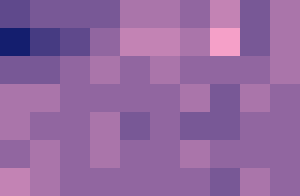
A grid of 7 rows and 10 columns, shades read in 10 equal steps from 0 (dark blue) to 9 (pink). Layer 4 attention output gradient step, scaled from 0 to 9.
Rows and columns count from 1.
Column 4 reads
4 5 6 5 6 6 5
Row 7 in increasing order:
4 5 5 5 5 5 5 6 6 7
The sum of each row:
49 49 51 53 49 53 53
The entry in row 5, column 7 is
4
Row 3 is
4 4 5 6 5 6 5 5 5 6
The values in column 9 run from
4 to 6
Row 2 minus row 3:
-4 -2 -2 -1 2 1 1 4 -1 0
